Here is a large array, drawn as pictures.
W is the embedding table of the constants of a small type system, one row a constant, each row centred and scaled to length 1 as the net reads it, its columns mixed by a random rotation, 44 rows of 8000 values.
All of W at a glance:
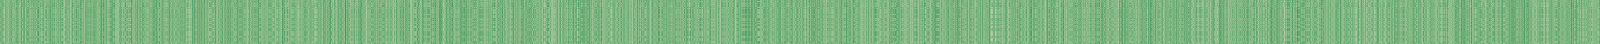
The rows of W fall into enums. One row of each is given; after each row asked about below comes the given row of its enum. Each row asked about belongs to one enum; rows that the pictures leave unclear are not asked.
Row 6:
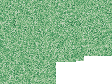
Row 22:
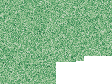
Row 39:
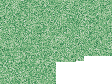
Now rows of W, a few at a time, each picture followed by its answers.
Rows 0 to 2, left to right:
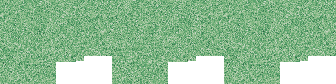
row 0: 22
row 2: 22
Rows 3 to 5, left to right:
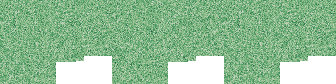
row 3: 6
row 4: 22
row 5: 6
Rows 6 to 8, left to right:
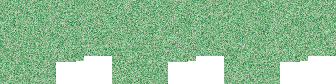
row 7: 39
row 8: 22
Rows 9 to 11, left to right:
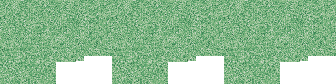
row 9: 39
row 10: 39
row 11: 39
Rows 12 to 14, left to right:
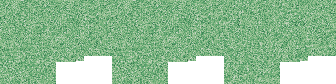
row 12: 39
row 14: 6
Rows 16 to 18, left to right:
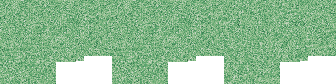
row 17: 39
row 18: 6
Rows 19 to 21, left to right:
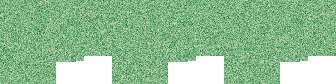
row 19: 22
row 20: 6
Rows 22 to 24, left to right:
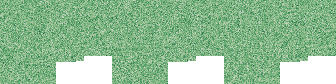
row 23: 39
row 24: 6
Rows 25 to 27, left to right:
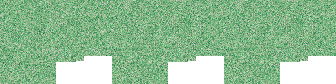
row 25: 22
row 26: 39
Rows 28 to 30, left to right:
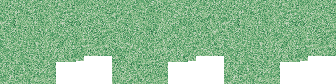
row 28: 6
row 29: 22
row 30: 6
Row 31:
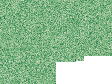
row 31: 39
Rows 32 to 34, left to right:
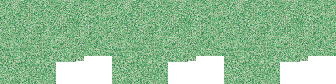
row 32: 39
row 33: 39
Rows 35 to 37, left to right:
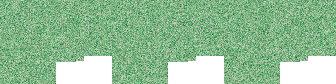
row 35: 39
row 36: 6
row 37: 22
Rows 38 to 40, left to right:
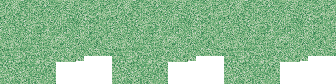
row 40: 39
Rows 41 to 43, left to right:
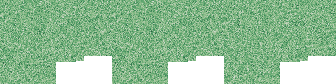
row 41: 22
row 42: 22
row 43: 6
